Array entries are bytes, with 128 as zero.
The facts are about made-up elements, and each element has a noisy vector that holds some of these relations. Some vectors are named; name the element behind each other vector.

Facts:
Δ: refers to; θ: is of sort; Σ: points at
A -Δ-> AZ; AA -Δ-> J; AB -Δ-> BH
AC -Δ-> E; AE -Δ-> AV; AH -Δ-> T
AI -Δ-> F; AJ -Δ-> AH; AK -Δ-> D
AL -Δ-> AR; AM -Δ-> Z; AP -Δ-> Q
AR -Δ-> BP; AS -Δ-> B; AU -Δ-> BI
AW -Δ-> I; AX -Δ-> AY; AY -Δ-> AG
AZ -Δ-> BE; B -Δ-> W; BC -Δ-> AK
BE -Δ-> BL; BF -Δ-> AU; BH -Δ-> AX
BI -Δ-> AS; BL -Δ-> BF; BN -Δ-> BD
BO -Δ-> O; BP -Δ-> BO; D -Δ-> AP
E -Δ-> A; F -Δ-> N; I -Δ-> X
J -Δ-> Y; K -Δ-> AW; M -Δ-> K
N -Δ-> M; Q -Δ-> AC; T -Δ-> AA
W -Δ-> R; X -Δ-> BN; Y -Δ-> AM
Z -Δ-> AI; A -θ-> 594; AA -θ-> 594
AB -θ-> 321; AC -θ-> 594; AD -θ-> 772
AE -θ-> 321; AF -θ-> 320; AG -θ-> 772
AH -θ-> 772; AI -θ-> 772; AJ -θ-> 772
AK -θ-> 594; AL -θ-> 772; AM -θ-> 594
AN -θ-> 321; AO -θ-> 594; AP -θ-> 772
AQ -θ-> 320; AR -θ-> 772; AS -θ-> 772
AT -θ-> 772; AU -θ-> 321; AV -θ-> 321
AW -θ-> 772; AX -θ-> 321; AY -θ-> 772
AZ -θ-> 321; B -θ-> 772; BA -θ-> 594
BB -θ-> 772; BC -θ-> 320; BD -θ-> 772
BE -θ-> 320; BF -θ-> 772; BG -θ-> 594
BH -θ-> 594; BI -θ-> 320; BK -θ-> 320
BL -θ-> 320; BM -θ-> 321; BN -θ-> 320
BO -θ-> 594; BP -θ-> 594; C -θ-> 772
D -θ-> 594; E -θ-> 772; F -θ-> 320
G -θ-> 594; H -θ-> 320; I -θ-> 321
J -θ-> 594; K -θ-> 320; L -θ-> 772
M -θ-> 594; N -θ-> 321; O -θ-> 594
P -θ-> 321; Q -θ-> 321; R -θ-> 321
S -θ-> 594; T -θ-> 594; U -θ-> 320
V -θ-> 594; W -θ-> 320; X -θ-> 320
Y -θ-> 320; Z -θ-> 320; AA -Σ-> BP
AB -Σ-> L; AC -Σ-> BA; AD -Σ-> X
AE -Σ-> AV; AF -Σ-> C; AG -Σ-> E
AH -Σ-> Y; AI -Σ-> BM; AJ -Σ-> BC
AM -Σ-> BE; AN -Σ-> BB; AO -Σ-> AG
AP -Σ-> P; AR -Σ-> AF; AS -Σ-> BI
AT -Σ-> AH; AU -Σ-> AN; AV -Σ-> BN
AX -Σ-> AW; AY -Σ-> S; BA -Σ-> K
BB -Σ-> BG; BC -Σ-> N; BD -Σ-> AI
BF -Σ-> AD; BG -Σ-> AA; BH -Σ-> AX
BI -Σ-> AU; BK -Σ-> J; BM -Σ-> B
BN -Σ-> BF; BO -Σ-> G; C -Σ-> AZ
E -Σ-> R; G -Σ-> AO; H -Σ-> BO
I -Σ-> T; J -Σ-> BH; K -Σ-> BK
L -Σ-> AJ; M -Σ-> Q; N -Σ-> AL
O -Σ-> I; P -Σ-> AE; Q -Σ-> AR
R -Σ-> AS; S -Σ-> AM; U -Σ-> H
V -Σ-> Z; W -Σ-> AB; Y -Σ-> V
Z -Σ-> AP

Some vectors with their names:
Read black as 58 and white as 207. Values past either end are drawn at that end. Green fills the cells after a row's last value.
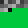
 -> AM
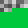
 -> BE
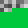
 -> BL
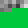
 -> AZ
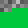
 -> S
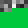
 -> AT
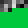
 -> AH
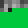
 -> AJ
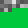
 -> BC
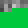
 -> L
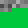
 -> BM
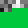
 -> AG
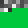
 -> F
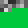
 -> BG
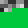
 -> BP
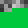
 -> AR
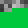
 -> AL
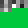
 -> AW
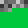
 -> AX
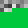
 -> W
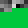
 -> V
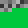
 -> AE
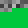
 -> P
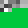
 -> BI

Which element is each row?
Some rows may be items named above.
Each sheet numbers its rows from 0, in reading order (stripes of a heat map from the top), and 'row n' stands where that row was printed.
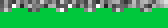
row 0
BD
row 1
AC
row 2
K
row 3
AW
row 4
AN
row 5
R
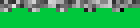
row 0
M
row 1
AU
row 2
AN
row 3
E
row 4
T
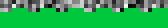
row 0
I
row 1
AH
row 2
E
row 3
N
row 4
Y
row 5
AI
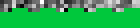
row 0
AH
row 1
AP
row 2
AA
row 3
AS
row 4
AU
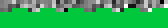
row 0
Q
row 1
B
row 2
J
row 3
Q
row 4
Z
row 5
BF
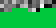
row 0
A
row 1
Y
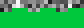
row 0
AG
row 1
AV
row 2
AT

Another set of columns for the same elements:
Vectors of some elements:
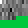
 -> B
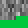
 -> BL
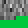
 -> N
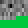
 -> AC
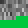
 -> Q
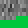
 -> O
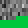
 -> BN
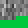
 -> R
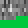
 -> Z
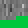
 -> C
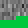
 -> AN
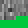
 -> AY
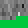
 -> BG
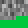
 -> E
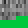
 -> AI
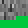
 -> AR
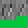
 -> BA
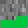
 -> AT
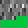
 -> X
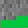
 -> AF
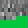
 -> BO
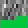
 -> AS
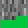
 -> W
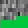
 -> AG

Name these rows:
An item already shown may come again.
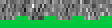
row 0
BP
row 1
BI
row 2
BF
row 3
Q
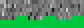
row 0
R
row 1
BD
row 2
V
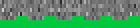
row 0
BB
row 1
AT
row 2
AI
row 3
BM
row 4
BG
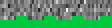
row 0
A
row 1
N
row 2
J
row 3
AH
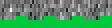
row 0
AM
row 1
K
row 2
AZ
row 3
AU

